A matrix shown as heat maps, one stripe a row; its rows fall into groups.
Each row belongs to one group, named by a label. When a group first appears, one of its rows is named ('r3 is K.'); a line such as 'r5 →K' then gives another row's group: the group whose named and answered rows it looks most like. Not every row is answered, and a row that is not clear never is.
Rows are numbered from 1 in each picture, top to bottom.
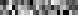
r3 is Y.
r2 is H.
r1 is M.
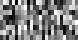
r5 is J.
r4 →J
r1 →Y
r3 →H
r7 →Y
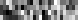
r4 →J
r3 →J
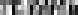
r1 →J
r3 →H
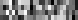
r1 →H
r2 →M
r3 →Y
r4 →M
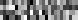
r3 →J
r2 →Y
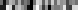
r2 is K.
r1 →M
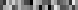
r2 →H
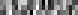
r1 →H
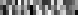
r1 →Y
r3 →M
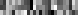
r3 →H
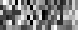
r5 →K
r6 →K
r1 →Y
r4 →J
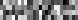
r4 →Y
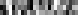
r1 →H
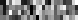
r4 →J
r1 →K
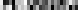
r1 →J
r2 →H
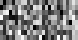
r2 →K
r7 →K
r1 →J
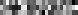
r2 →J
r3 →H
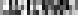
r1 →Y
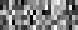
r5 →M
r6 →K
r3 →Y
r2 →M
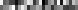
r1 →J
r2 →Y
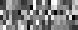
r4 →M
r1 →K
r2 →K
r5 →H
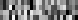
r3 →Y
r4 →Y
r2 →M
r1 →M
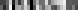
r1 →M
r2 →M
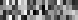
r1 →Y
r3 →J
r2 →H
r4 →K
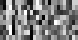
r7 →M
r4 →H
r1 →K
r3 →Y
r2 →K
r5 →H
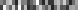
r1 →H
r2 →Y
